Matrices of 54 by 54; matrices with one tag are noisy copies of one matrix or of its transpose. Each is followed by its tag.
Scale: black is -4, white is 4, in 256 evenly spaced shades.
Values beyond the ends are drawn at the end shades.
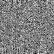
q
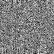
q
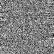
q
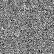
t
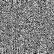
q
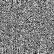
q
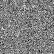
t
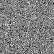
t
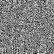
q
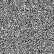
t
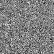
t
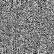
q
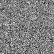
t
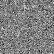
t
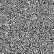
t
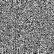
q
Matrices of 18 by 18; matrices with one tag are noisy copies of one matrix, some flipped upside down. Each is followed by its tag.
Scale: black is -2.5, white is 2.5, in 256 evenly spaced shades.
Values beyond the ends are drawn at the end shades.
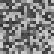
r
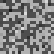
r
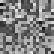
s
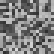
s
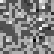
s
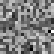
s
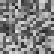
s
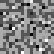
r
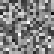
s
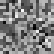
s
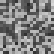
s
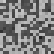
s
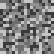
r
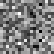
r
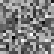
s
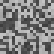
s
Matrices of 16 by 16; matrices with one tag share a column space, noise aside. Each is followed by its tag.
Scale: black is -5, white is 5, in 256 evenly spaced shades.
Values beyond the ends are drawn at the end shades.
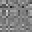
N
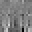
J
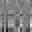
J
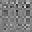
N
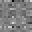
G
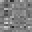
G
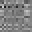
N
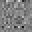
G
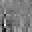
J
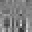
J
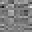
N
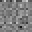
G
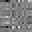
G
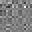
N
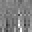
J
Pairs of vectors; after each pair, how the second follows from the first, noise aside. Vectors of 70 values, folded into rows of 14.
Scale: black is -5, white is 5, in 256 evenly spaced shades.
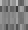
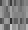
reversed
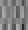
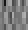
reversed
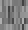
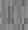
shrunk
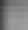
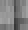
wrapped around
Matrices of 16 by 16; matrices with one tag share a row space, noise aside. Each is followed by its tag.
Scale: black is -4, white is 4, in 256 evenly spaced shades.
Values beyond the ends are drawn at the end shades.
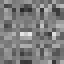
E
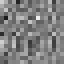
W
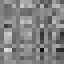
E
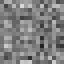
E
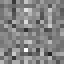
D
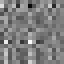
W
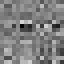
E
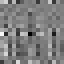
W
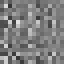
W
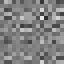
E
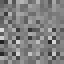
W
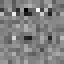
D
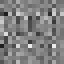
W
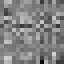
E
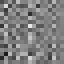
W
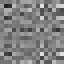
E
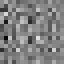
W
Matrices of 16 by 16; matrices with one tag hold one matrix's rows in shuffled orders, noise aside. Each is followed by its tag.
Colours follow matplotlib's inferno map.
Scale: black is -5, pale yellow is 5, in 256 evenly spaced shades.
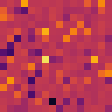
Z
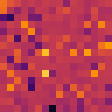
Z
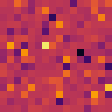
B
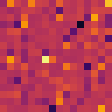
B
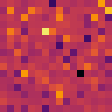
B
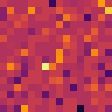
B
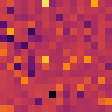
Z
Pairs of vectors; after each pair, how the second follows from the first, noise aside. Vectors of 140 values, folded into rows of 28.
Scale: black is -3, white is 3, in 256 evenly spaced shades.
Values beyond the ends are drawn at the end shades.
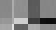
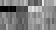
reversed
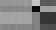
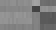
shrunk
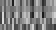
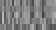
shrunk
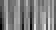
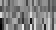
sign-scrambled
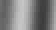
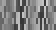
sign-scrambled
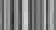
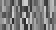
sign-scrambled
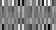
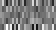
reversed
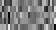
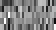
sign-scrambled
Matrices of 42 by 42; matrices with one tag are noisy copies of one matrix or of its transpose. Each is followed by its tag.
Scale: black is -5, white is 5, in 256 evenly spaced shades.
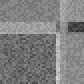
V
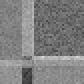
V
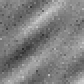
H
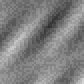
H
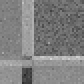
V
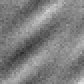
H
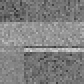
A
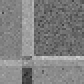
V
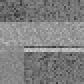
A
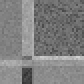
V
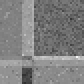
V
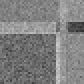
V
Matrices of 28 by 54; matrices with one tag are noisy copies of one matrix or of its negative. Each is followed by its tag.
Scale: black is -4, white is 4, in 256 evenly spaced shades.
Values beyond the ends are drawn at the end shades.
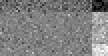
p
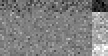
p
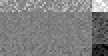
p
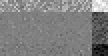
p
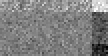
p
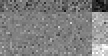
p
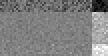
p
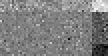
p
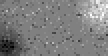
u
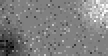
u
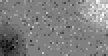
u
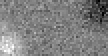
u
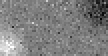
u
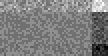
p
